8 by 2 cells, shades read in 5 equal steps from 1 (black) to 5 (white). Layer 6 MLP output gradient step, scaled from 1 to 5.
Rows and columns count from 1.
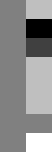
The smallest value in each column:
3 1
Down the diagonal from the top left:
3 1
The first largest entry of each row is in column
2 1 1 2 2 2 1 2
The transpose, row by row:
3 3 3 3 3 3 3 3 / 4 1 2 4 4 4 3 5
